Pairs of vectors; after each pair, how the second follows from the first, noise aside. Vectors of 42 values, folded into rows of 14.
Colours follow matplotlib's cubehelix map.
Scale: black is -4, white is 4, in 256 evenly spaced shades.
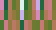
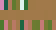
partly zeroed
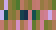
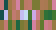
negated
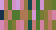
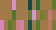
partly zeroed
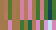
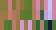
negated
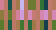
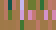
partly zeroed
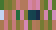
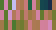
wrapped around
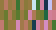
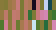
negated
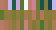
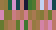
negated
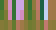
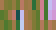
wrapped around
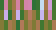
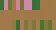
partly zeroed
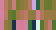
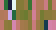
wrapped around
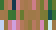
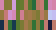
negated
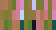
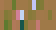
partly zeroed
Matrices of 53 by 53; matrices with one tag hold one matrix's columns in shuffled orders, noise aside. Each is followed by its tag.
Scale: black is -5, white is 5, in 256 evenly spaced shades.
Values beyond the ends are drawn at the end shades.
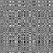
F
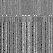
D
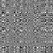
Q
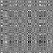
F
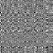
Q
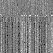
D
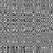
Q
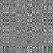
Q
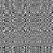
Q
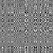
Q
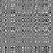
Q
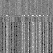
D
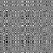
F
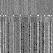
D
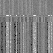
D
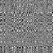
Q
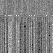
D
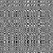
F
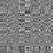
Q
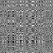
F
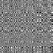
Q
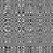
Q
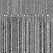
D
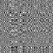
Q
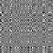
Q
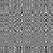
Q
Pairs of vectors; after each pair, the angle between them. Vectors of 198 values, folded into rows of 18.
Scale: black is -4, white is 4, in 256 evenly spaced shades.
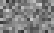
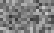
partly opposed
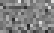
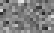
orthogonal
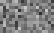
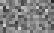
nearly parallel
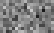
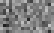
partly aligned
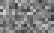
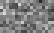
nearly parallel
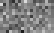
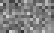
nearly parallel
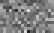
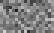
nearly parallel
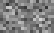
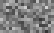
nearly opposite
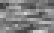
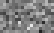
partly opposed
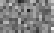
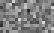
partly aligned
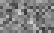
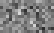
nearly parallel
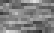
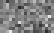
partly aligned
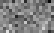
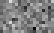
orthogonal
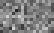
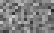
partly aligned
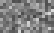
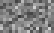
partly aligned
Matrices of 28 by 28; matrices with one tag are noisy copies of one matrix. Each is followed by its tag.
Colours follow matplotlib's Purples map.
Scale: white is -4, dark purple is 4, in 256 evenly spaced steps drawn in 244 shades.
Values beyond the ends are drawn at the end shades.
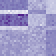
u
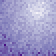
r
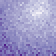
r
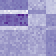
u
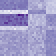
u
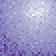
r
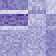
u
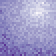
r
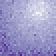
r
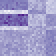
u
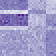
u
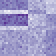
u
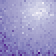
r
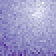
r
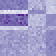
u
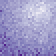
r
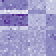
u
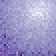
r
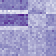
u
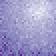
r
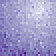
r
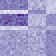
u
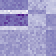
u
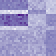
u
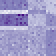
u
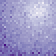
r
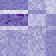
u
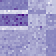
u
